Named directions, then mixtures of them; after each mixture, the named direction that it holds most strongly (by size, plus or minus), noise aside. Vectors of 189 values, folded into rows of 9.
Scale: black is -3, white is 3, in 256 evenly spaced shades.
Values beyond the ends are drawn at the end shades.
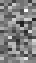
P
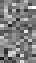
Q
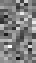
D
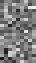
Q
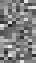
Q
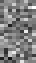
Q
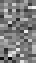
Q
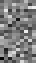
Q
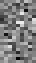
D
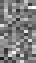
Q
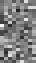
Q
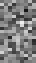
P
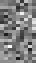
D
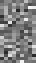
Q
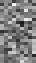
P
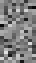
Q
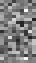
P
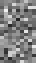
Q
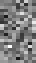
D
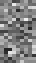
Q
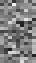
P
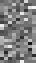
Q
